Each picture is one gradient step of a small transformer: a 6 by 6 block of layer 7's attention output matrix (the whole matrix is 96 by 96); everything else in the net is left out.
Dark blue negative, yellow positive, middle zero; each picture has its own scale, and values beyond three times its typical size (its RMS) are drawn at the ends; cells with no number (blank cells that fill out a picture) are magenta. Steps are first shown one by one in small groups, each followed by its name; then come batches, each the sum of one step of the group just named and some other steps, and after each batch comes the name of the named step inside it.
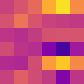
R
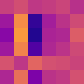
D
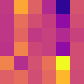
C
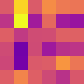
R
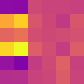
C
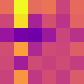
D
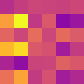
C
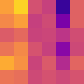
C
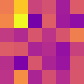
D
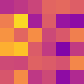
R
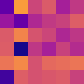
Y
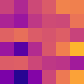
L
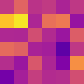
Y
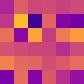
Y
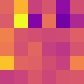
Y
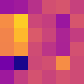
Y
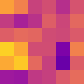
L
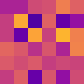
L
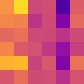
Y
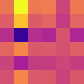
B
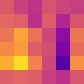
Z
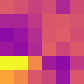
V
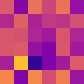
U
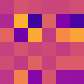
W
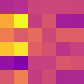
W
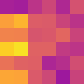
V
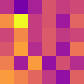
V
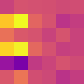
B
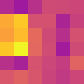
Z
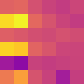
V
